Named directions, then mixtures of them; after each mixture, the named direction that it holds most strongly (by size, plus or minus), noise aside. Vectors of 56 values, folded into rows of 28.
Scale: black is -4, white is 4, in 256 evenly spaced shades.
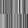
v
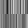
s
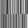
s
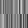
v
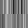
s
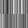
s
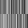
s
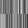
v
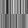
s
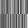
v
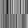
s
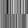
s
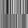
s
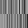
v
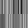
v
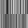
s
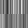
s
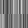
v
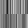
s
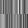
v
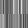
v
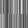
v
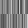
v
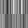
s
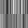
s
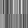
v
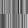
v
